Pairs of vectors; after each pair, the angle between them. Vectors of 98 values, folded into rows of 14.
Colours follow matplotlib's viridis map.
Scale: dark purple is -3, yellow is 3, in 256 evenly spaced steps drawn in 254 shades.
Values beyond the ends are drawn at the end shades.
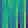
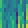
nearly opposite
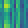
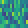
orthogonal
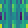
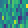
partly aligned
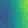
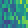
partly aligned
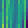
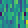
partly opposed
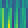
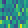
orthogonal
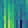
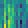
nearly parallel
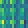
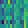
nearly opposite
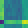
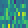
orthogonal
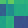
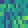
partly opposed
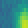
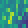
partly opposed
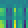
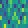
orthogonal
